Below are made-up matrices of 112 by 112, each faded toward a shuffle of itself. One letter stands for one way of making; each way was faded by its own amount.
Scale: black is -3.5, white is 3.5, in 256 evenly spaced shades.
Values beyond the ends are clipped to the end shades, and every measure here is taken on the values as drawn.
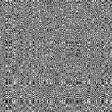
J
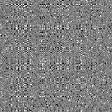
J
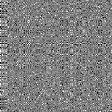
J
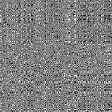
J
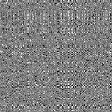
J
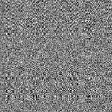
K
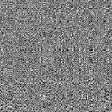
K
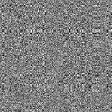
K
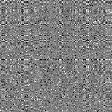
J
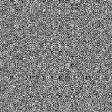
K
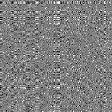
J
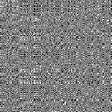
J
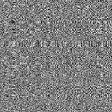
K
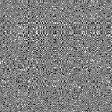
J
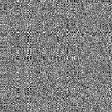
K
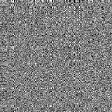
K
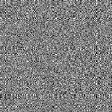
K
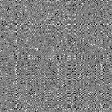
J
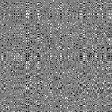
J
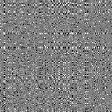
J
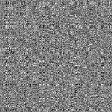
K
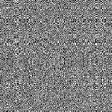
K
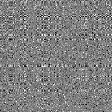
J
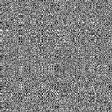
K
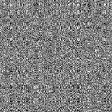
K
